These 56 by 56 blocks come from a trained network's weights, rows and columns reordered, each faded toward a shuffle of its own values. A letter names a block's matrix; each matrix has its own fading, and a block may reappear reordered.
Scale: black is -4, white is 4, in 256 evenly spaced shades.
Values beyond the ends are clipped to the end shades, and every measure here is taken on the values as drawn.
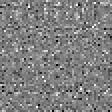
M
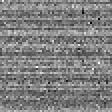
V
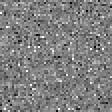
M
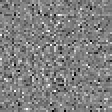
M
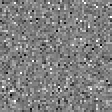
M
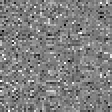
M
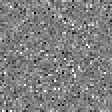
M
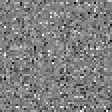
M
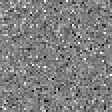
M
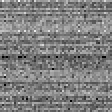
V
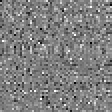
M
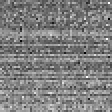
V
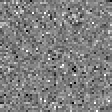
M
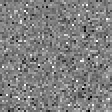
M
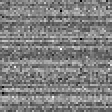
V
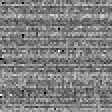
V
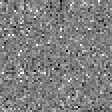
M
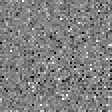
M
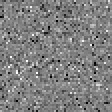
M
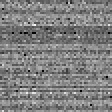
V
